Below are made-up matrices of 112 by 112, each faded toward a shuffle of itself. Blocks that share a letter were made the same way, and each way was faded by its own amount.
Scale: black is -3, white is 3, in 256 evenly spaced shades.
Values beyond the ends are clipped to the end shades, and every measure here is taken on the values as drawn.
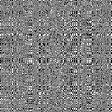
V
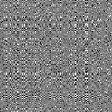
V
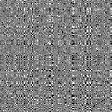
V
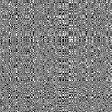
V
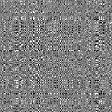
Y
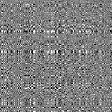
Y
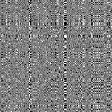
V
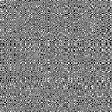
Y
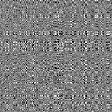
Y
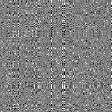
V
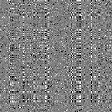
V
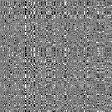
V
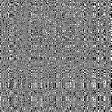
V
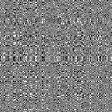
Y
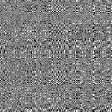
Y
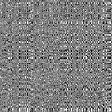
V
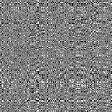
Y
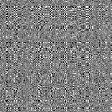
Y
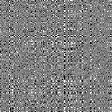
V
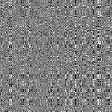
V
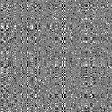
V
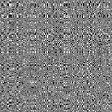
Y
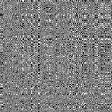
Y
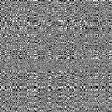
Y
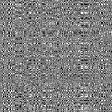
Y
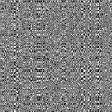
V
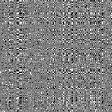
V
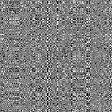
V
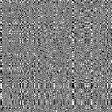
V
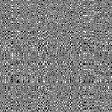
Y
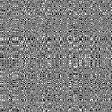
Y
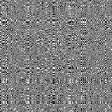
V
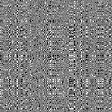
V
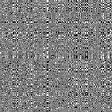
V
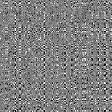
V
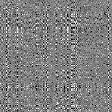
V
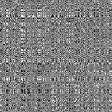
Y
